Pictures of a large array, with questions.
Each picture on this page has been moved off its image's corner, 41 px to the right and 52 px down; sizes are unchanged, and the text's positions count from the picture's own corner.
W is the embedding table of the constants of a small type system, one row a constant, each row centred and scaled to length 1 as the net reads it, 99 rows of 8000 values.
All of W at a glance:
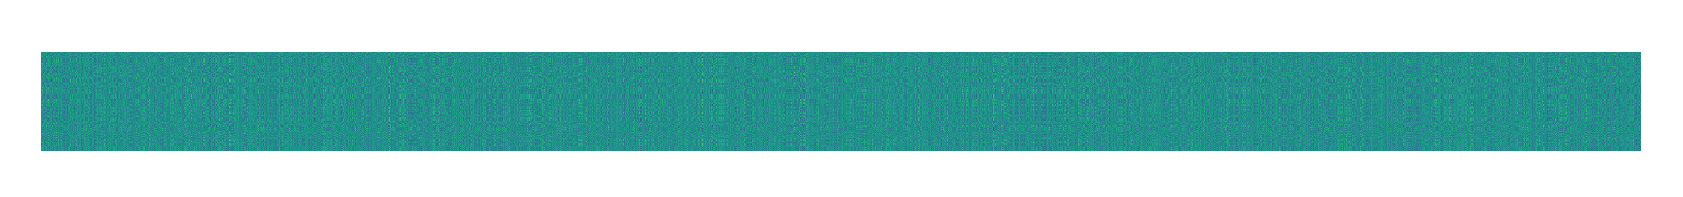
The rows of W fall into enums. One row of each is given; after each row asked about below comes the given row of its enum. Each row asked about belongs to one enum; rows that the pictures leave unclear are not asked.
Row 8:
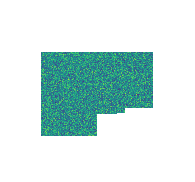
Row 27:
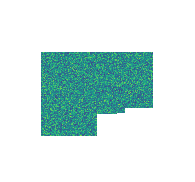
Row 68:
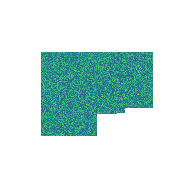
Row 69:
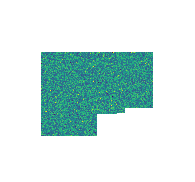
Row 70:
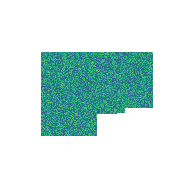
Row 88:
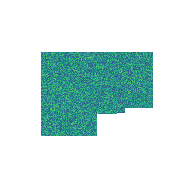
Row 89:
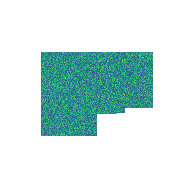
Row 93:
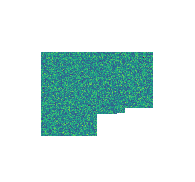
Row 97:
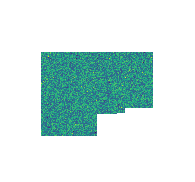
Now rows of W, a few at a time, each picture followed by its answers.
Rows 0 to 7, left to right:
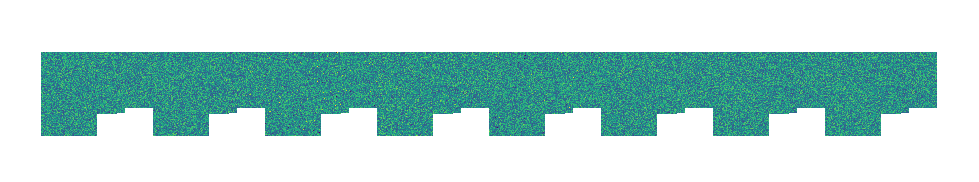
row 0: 70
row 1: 68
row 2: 69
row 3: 27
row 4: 97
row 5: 70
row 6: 88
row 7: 88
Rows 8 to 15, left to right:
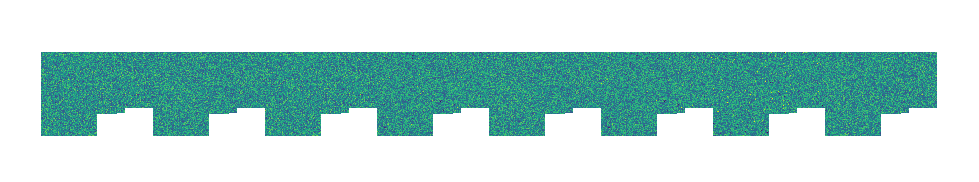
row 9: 88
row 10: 8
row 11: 97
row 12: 88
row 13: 97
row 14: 69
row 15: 68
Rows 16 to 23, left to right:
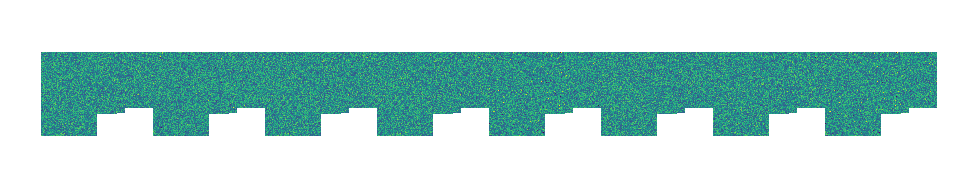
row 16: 68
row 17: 97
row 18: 89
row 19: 89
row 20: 69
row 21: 88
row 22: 93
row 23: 69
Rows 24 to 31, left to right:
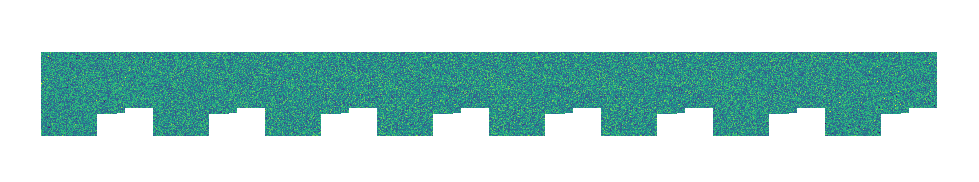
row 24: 97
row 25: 70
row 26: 8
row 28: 27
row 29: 27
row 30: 89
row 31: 69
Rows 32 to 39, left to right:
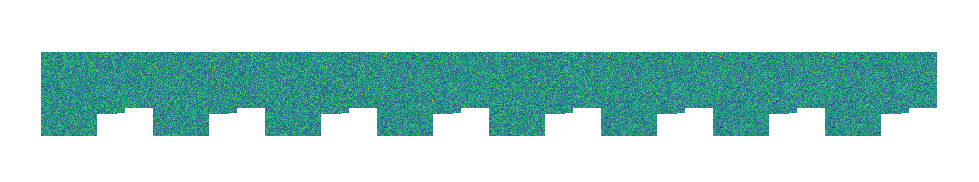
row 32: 70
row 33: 89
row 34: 68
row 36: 93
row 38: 97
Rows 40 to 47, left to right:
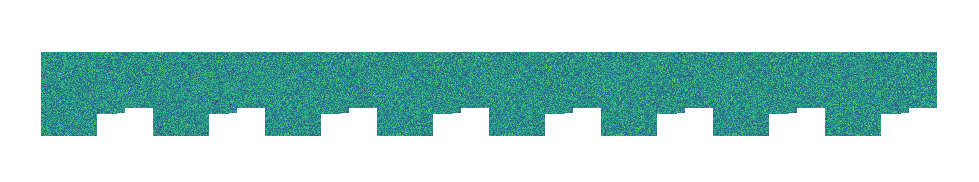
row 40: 70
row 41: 97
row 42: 89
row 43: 89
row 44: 89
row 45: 68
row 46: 89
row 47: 93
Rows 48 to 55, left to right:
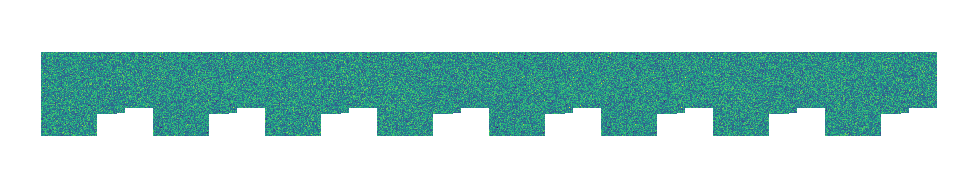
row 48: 93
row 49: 97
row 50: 93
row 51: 88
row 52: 97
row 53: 97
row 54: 88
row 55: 68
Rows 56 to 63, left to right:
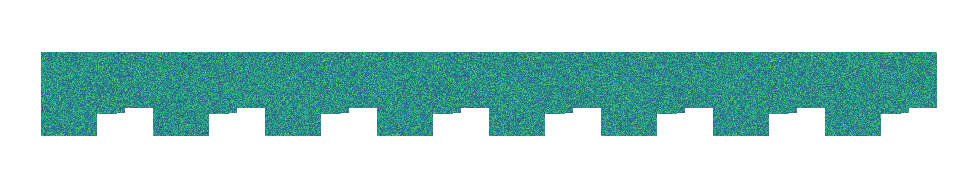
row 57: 97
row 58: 89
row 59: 68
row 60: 88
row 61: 88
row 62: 89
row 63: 70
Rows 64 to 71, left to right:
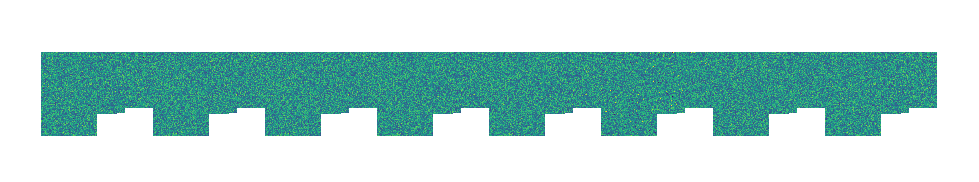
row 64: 93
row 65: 89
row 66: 89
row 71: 93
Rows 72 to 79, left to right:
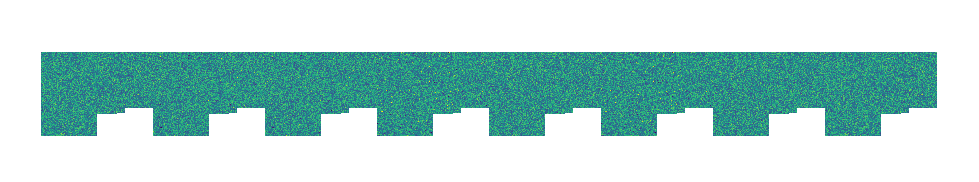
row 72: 68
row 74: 97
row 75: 69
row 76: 70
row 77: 69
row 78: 70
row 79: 68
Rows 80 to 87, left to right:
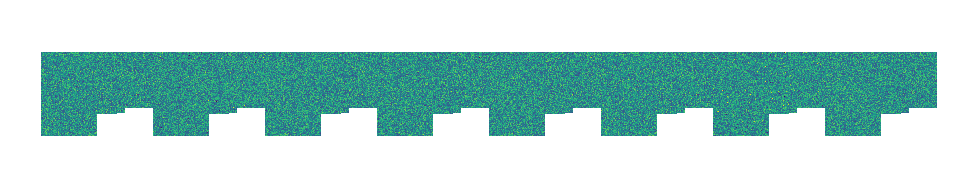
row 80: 8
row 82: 68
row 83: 93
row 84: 89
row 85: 8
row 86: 69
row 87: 88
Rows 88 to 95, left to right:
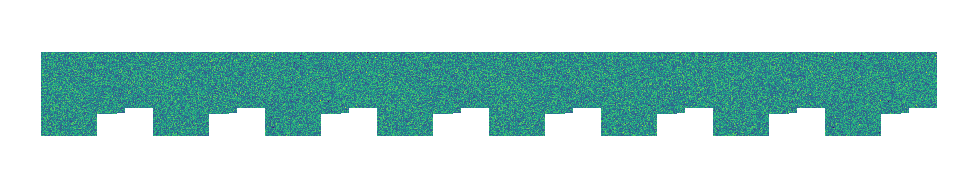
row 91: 88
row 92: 88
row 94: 68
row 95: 97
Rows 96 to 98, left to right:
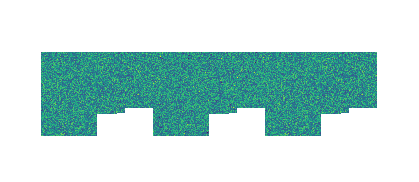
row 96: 68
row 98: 68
